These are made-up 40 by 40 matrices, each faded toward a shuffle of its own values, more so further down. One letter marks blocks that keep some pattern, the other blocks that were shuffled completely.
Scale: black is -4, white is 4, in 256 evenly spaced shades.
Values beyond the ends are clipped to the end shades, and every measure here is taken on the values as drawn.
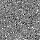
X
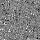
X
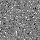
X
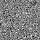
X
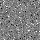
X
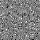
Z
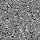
X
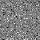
Z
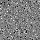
X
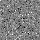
X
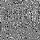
Z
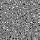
Z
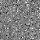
Z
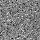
X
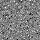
X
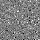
Z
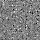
X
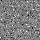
X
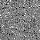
Z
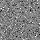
X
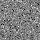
X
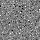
X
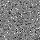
X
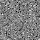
Z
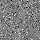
X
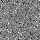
X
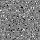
Z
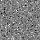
X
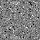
Z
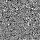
X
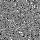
X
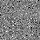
Z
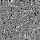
Z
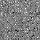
Z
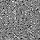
Z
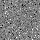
X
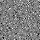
Z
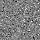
X
